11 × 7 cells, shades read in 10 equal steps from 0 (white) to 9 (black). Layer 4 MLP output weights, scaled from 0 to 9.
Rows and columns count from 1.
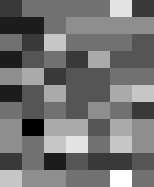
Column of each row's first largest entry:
1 1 2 1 3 1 7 2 2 3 4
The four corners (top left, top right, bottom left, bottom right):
7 7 2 5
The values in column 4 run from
1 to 7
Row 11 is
2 4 4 5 5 0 5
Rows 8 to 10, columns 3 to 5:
3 3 6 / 2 1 5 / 8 6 7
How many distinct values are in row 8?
4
